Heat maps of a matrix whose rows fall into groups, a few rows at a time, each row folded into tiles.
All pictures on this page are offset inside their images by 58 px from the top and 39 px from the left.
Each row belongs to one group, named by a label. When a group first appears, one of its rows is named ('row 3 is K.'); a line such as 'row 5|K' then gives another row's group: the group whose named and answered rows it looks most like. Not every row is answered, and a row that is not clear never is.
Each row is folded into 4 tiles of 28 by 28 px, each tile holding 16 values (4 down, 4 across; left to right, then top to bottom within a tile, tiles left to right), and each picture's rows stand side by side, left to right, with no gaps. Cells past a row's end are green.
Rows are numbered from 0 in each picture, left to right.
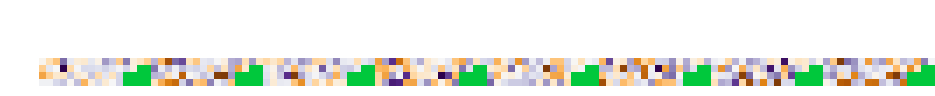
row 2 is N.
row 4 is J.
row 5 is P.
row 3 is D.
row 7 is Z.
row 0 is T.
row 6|N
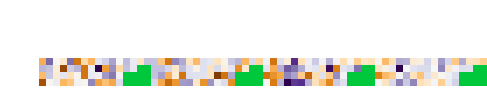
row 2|T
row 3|T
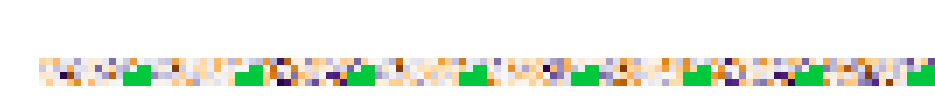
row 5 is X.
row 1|X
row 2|D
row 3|X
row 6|D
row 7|P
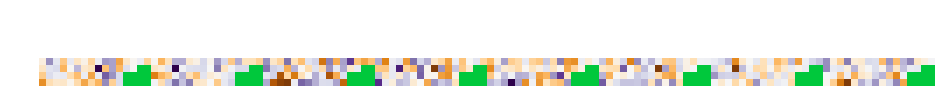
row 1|T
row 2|Z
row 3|J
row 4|D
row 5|J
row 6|X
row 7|Z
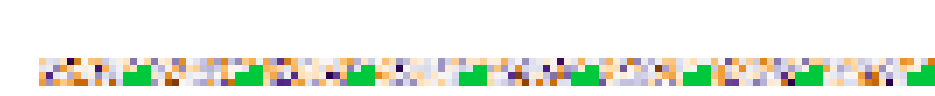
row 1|Z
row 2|D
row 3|T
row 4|N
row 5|J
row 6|D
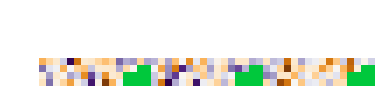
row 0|P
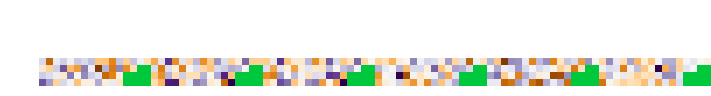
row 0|J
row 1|D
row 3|N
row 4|Z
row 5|P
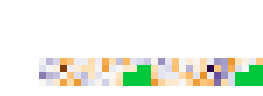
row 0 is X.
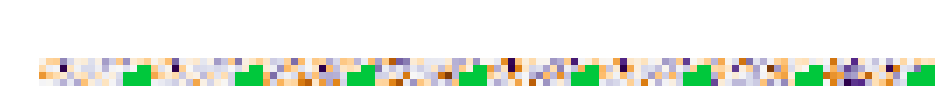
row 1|T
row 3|Z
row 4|T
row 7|T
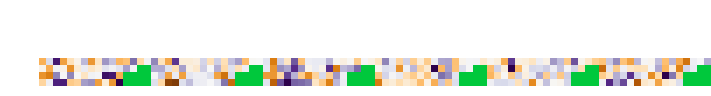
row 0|D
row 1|Z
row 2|T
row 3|P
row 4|T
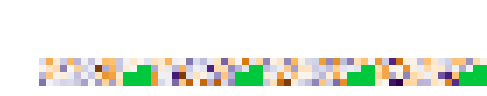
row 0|J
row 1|N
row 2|Z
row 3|D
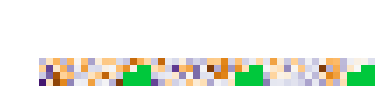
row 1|J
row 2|J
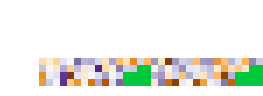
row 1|Z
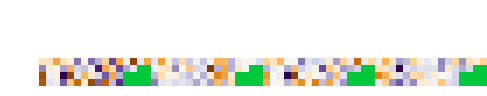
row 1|J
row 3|T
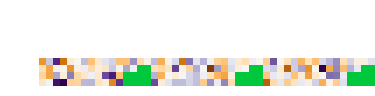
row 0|D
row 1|J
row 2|P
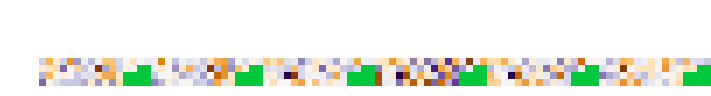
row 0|J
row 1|J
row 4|N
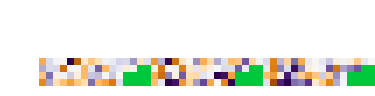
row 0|P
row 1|D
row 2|T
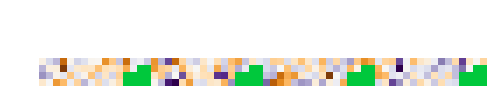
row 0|X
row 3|T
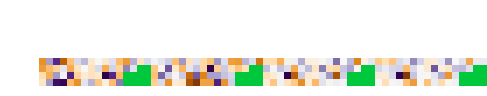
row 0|D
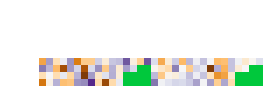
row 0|P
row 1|J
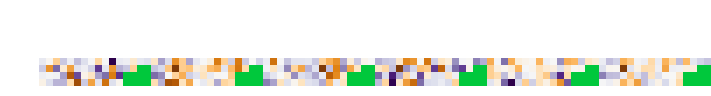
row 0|N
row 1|X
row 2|J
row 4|D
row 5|X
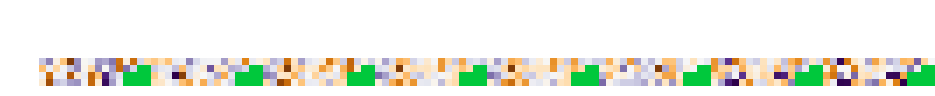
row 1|N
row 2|X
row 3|X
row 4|X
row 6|D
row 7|D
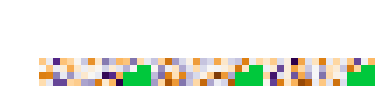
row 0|D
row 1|Z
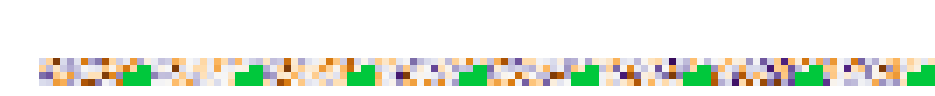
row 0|Z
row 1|X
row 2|X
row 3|N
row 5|N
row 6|N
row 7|J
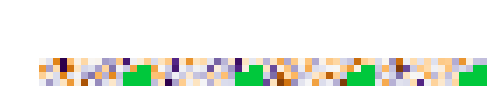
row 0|T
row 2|Z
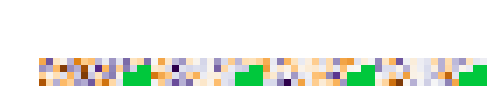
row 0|P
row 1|T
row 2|D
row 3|Z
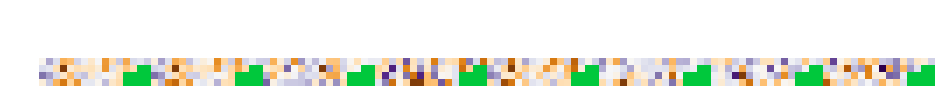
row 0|X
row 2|J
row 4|X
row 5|Z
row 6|N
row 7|P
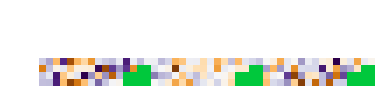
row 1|X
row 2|N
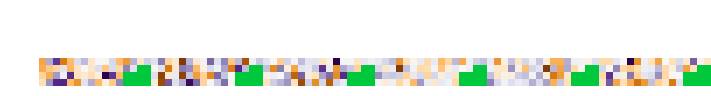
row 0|D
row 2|N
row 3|X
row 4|J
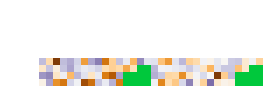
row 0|Z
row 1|Z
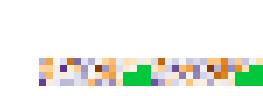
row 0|J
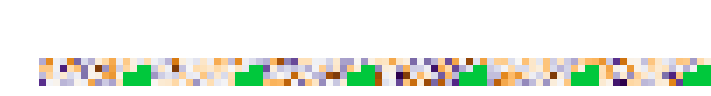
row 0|J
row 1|X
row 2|Z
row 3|N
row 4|Z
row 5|D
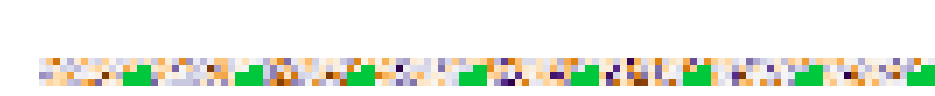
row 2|Z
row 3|T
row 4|D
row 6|N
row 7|N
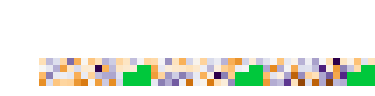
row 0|P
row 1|D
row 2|N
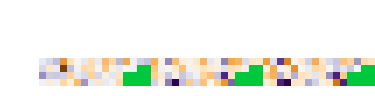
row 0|X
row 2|D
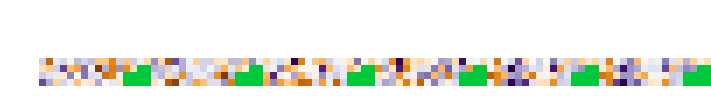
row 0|J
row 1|Z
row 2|P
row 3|T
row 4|T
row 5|T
